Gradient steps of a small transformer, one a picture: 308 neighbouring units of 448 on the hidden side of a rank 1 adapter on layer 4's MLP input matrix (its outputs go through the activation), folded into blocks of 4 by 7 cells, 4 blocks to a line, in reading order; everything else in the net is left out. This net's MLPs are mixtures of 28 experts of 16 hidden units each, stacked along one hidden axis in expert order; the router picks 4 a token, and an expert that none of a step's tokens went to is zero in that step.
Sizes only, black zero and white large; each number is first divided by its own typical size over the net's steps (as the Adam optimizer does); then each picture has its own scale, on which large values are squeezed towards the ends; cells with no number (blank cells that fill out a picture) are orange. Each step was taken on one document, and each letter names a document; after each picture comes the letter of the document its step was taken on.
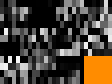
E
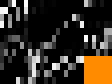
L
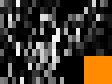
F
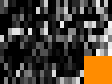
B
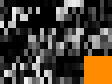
E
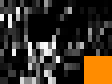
F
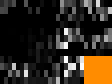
B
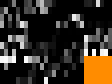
L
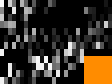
F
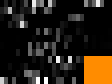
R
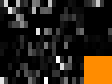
R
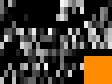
E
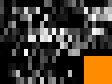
E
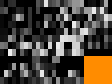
E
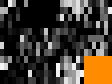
B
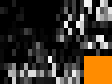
B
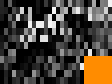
E
